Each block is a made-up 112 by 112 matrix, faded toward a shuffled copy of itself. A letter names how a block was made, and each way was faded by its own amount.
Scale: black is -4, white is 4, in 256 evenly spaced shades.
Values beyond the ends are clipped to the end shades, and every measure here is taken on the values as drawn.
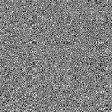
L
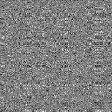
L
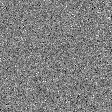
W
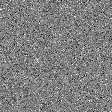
W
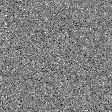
W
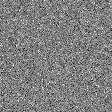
W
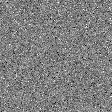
W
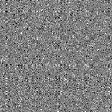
L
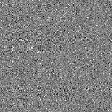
L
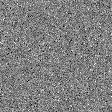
W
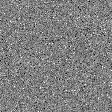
W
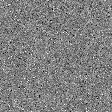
W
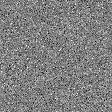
W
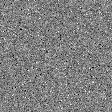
W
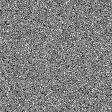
W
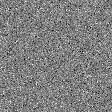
W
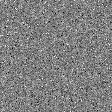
W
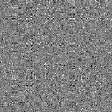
L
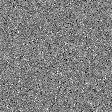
W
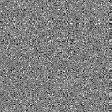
L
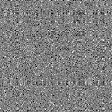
L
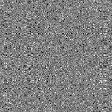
L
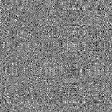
L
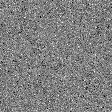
W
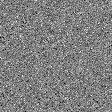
W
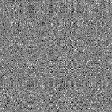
L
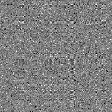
L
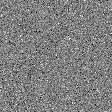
W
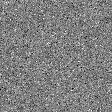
W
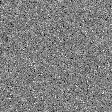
W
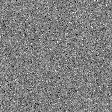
W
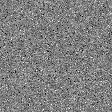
W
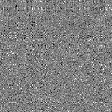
L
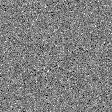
W
